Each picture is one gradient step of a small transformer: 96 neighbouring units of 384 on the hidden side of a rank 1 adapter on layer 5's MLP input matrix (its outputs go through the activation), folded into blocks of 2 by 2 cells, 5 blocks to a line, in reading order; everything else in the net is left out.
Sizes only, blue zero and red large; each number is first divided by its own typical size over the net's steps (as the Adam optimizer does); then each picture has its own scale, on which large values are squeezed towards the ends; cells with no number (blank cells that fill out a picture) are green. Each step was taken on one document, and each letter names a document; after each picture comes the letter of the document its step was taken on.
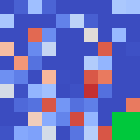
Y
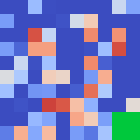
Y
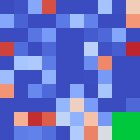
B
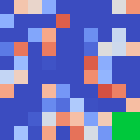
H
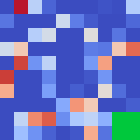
B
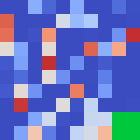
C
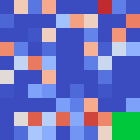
B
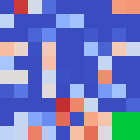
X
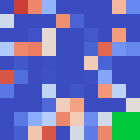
H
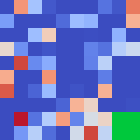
B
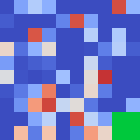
Y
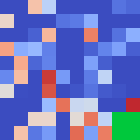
Y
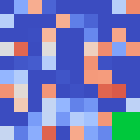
H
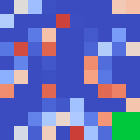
H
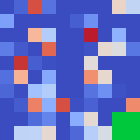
Y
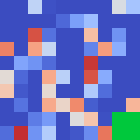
Y
